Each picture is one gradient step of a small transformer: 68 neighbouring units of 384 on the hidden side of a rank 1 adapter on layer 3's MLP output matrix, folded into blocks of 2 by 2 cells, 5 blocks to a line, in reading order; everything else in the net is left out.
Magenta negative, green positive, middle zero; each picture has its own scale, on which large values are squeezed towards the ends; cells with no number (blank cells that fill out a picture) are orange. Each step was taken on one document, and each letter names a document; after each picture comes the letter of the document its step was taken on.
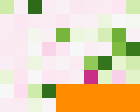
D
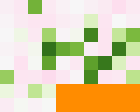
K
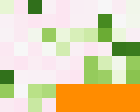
D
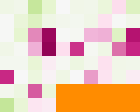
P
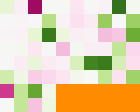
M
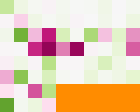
P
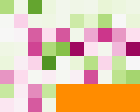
P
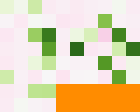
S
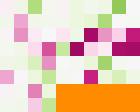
P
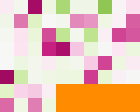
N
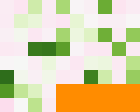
N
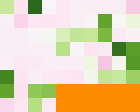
D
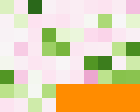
D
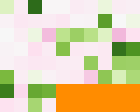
D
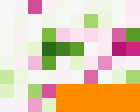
K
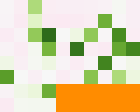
S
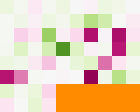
K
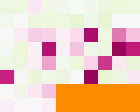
K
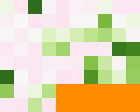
D
